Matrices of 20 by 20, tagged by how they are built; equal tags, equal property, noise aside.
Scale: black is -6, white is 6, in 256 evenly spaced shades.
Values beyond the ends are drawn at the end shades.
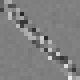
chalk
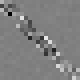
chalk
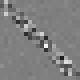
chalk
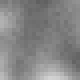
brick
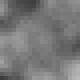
brick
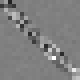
chalk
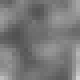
brick
